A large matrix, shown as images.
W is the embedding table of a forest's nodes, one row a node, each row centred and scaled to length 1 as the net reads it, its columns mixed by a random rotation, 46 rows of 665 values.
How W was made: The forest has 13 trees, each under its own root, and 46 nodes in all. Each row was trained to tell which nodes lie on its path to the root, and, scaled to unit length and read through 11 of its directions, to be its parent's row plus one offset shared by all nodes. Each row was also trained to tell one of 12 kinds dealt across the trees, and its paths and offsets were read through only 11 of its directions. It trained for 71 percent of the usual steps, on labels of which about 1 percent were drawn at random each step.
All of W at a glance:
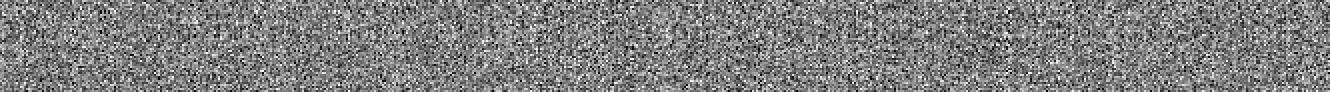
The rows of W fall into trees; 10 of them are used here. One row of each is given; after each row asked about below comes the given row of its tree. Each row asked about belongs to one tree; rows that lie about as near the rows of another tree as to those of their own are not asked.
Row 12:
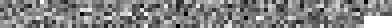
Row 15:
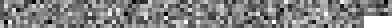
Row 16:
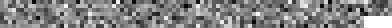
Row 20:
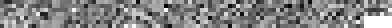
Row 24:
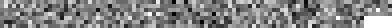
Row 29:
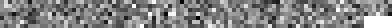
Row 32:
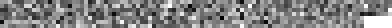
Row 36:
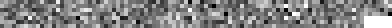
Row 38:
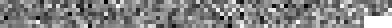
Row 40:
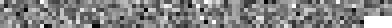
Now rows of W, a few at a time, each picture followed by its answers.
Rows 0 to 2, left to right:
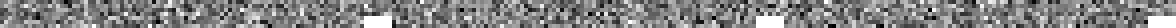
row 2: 40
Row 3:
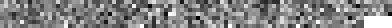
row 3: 29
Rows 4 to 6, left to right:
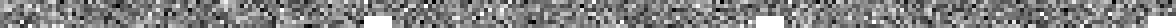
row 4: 24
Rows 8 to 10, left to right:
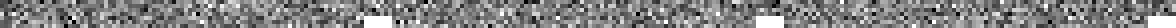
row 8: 38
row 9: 15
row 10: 32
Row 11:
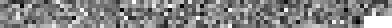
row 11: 32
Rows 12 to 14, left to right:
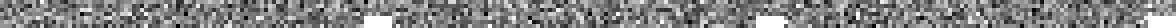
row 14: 20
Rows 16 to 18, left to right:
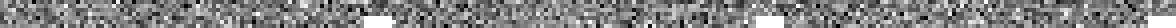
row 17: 29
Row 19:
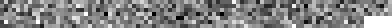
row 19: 32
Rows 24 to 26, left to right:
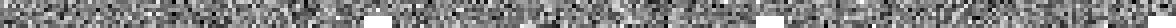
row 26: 29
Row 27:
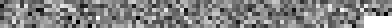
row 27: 20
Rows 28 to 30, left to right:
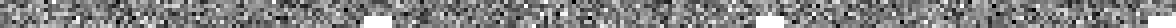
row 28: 24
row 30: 24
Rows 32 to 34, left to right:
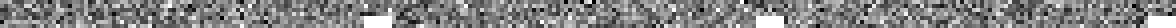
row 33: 38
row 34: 12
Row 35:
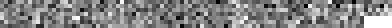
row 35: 38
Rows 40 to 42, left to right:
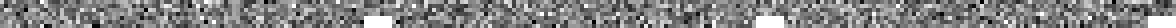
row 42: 16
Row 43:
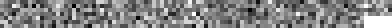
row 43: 20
